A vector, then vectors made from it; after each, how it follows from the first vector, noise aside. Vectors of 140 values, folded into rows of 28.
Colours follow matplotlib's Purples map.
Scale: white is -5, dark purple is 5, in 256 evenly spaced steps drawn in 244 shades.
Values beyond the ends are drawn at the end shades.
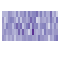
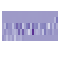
partly zeroed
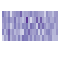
reversed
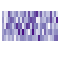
scaled up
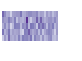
reversed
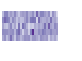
sign-scrambled
